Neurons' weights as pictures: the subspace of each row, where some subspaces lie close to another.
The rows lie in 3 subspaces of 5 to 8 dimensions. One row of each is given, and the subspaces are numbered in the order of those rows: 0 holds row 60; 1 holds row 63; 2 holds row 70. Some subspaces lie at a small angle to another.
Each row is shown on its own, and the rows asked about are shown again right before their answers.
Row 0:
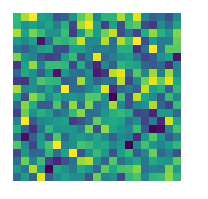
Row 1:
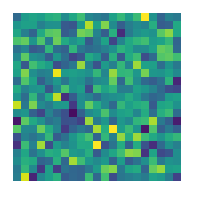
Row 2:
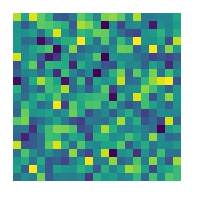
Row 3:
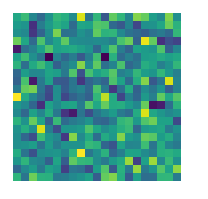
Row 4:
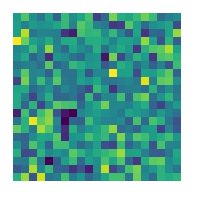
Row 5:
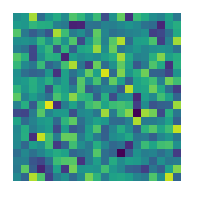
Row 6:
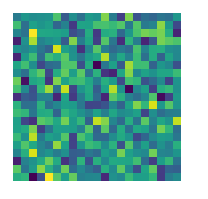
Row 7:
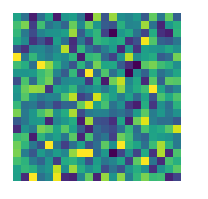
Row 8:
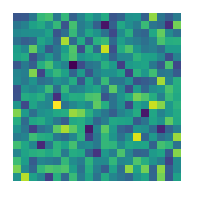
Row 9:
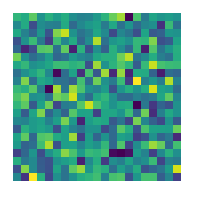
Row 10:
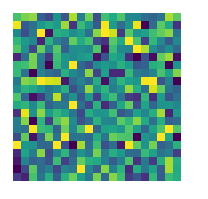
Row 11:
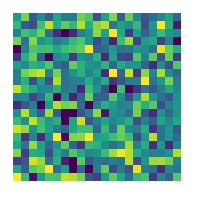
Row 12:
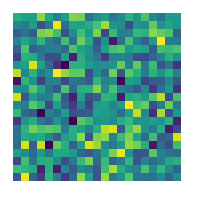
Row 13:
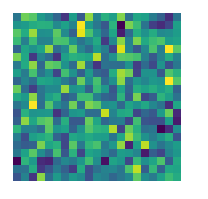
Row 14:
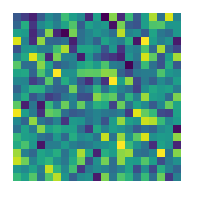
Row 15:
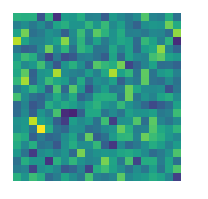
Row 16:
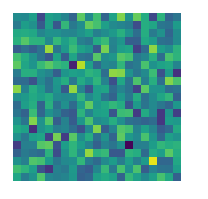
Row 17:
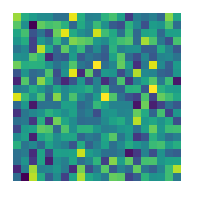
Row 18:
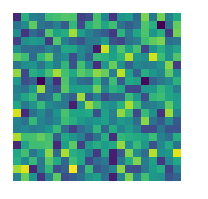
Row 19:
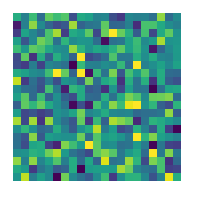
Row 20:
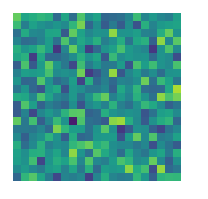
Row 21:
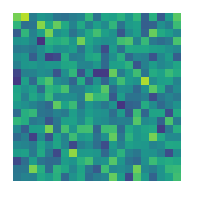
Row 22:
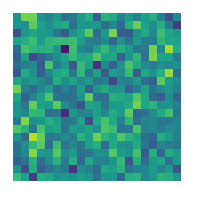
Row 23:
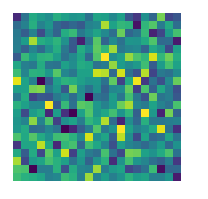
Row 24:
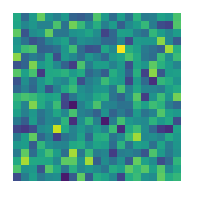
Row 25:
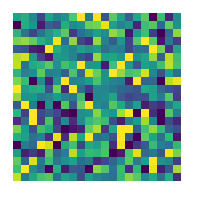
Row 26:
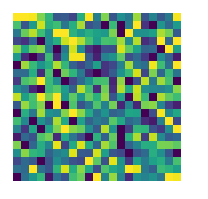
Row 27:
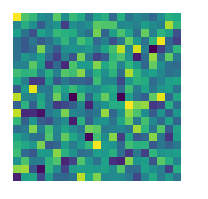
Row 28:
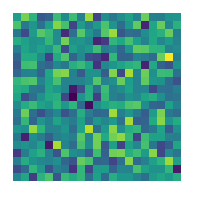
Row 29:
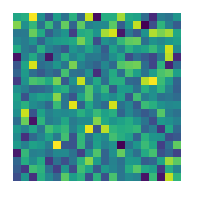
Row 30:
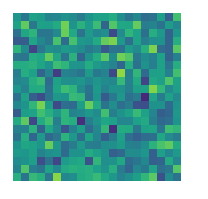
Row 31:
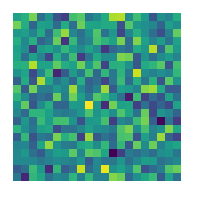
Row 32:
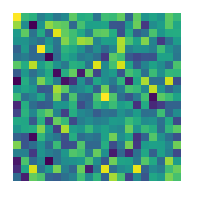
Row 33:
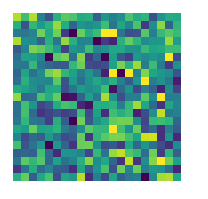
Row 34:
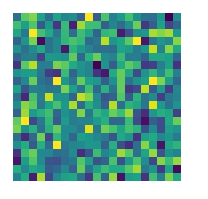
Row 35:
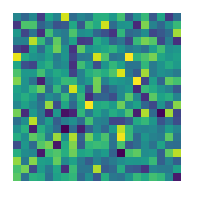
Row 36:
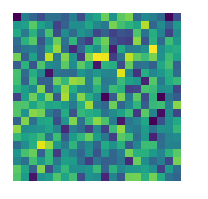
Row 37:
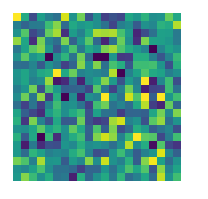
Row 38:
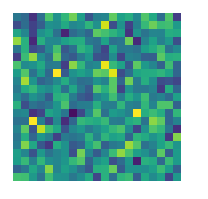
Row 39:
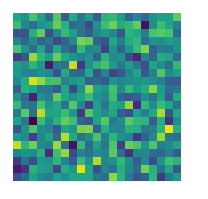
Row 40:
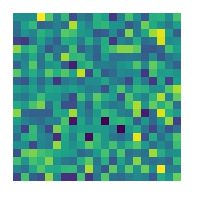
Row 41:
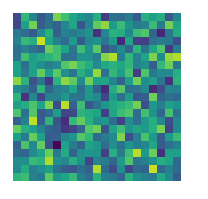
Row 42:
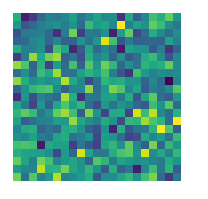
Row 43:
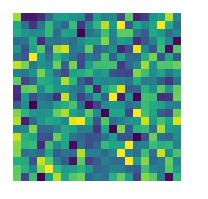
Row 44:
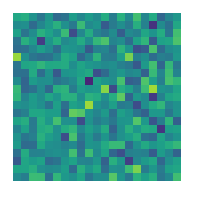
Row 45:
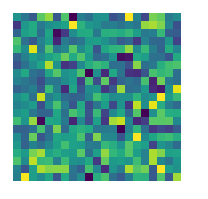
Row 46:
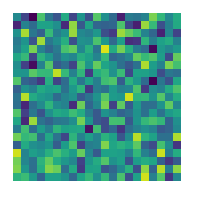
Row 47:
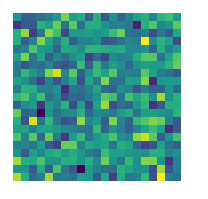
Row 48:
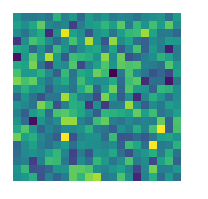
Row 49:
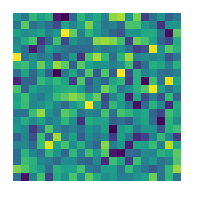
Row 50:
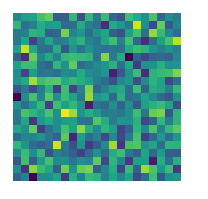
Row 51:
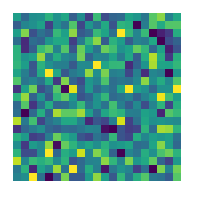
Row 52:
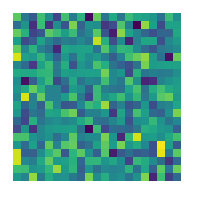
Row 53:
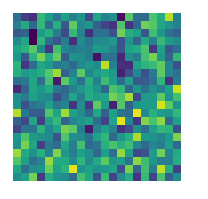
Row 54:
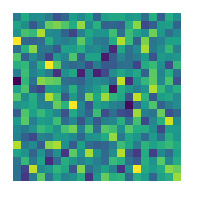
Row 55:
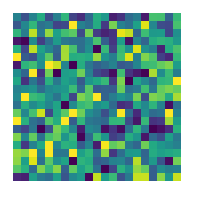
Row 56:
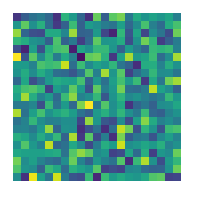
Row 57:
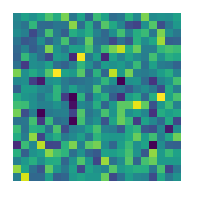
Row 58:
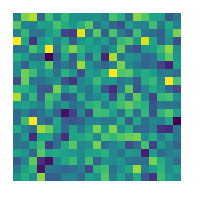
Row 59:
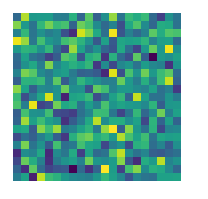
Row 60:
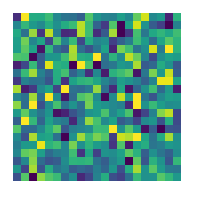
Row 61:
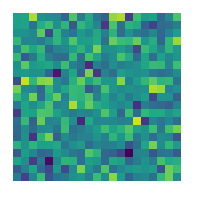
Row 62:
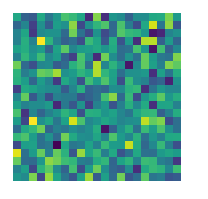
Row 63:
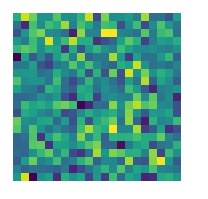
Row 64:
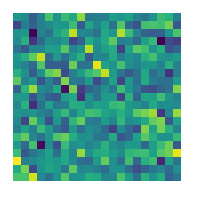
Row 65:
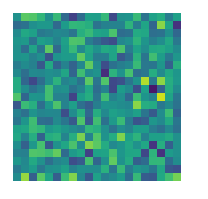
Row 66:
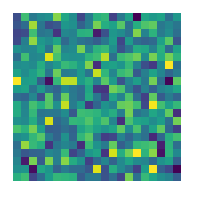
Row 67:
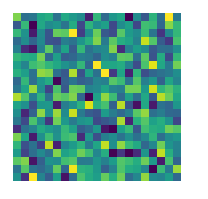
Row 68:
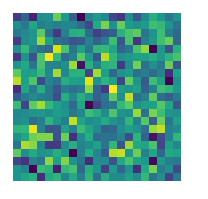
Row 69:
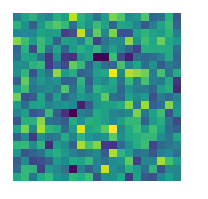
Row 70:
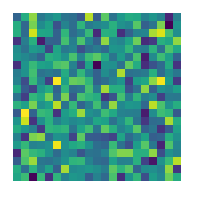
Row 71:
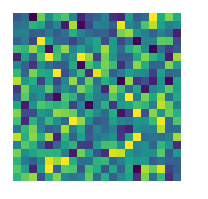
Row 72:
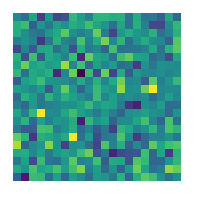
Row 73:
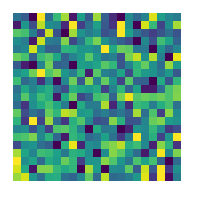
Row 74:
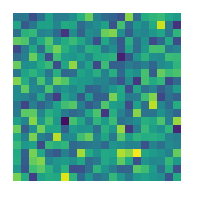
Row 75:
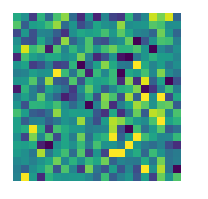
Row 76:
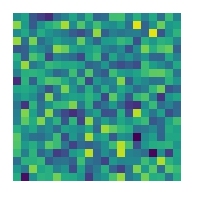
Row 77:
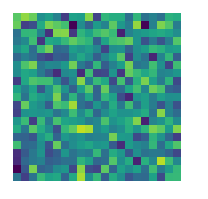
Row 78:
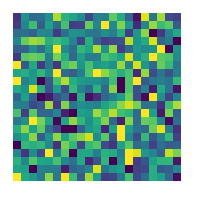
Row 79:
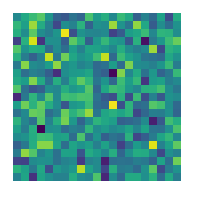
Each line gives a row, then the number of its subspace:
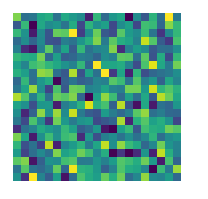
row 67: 1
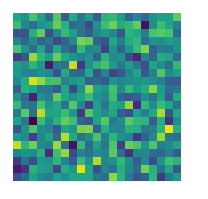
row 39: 2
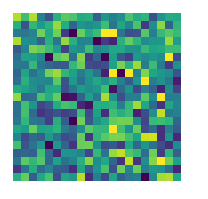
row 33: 2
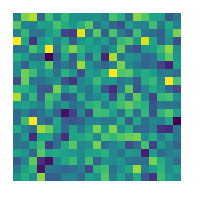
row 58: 0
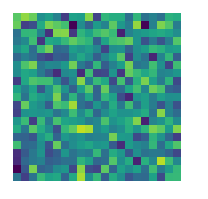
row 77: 1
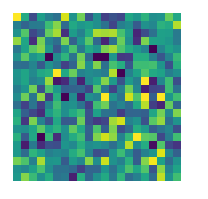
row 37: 2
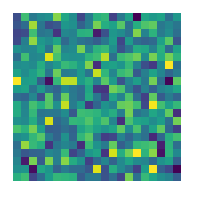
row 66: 2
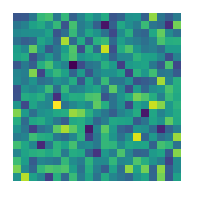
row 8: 2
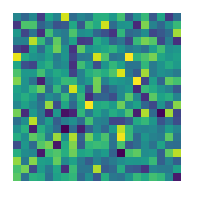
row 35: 1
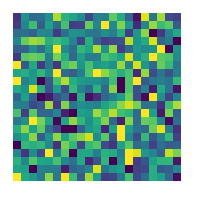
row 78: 1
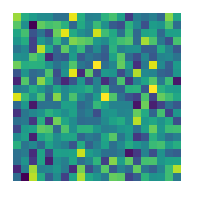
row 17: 1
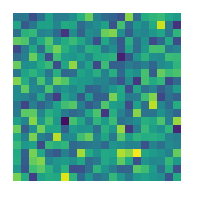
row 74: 0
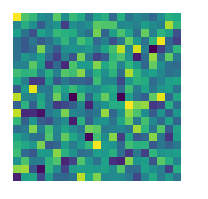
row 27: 0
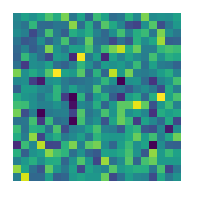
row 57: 0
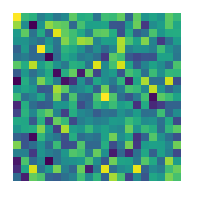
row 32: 1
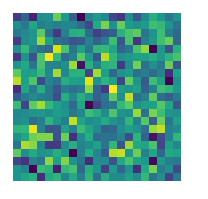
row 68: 2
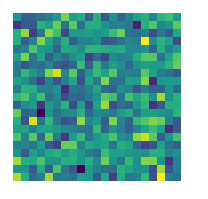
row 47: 2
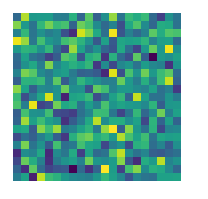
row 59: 0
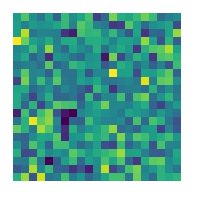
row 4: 0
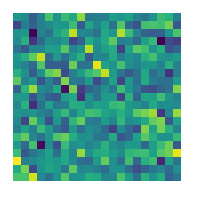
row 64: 0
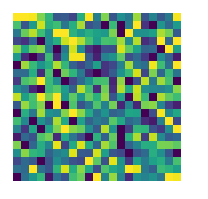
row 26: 1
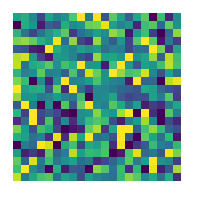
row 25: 2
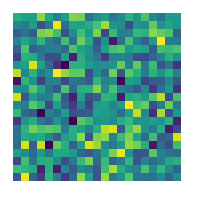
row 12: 0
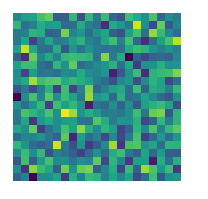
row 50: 1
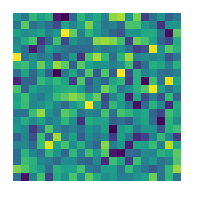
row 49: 2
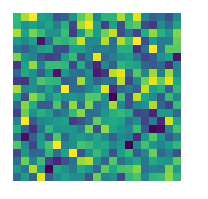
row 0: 2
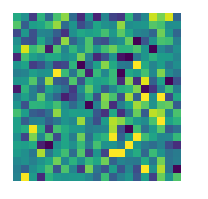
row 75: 2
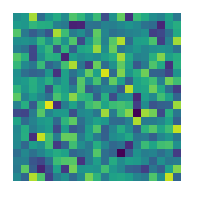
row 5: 0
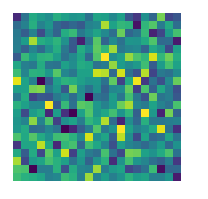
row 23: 1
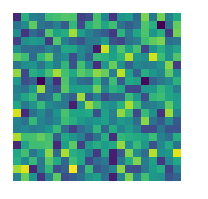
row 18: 0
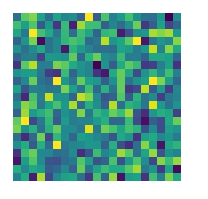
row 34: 2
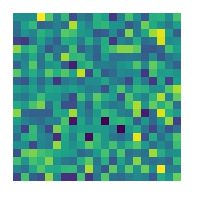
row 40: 0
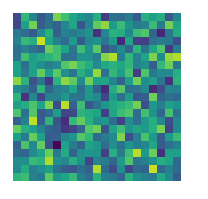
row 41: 2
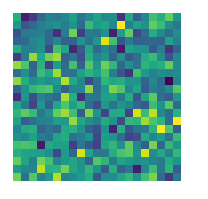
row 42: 0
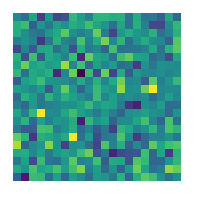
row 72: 1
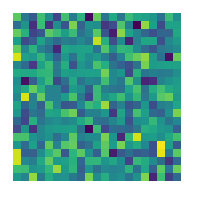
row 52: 2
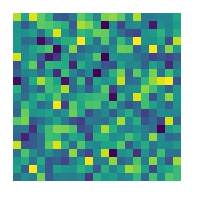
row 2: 2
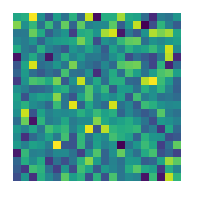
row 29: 2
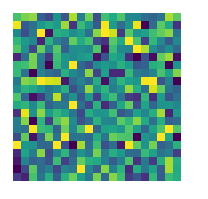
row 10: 2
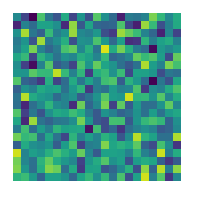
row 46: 2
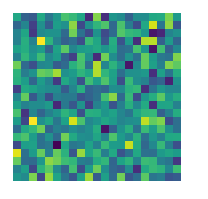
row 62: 2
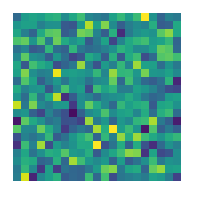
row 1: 0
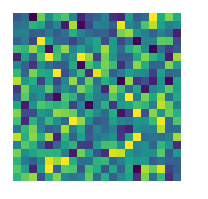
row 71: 2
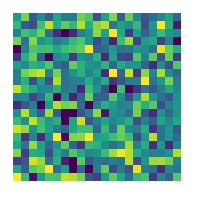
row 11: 0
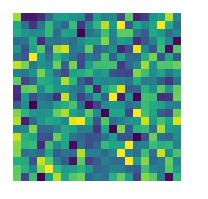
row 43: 0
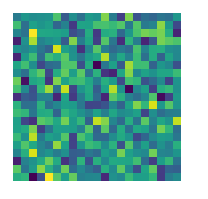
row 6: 0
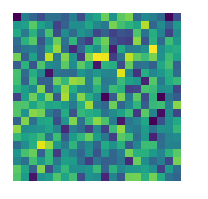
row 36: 1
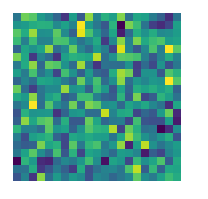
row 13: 0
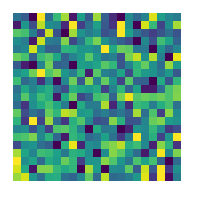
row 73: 2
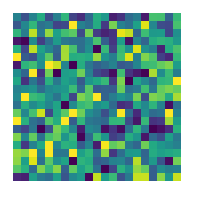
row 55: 0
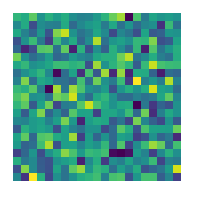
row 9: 1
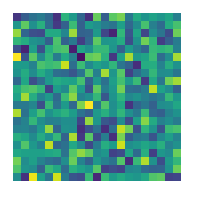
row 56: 1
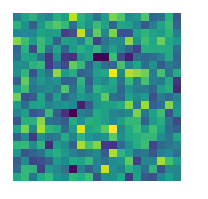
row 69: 0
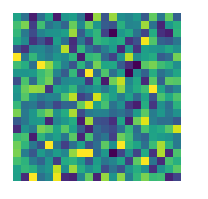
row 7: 1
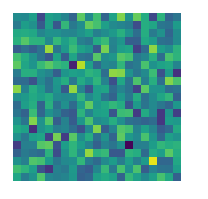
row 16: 2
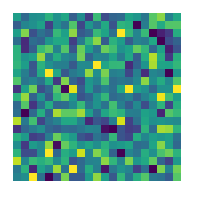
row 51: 0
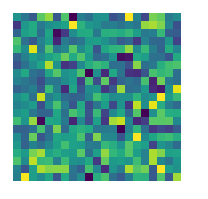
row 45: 0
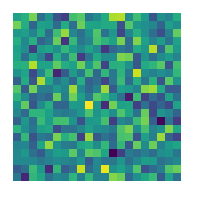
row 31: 2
